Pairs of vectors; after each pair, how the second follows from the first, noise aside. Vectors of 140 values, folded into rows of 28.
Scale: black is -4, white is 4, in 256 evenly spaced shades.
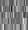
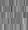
shrunk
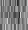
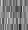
wrapped around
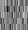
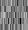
reversed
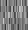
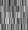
reversed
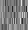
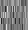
reversed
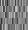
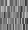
wrapped around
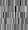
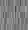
shrunk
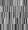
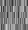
reversed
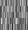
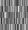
wrapped around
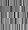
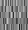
reversed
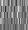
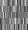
wrapped around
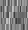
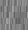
shrunk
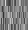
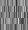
wrapped around
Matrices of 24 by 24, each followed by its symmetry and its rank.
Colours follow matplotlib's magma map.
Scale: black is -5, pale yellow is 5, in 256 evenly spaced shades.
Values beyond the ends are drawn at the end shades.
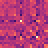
symmetric, rank three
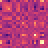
symmetric, rank three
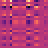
neither, rank one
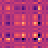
symmetric, rank one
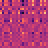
neither, rank two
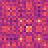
symmetric, rank three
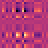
neither, rank one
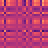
neither, rank one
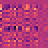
neither, rank two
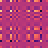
symmetric, rank one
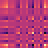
symmetric, rank one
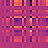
neither, rank one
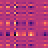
neither, rank one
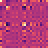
symmetric, rank three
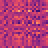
neither, rank two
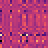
neither, rank two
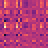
neither, rank two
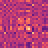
symmetric, rank three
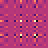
symmetric, rank one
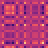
symmetric, rank one
